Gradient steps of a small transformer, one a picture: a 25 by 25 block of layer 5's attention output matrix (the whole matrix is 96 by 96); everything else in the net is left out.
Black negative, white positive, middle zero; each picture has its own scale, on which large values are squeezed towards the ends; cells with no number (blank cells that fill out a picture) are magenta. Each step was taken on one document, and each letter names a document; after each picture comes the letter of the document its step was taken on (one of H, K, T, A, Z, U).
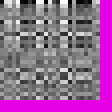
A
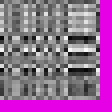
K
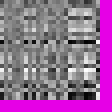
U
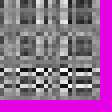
A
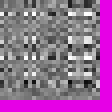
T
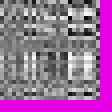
T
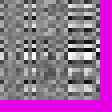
T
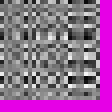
U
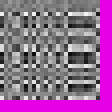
K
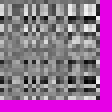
U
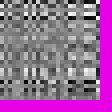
U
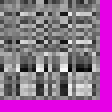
A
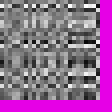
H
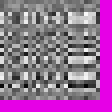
K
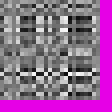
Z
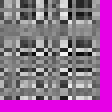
A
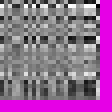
U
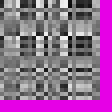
A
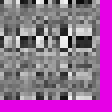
A
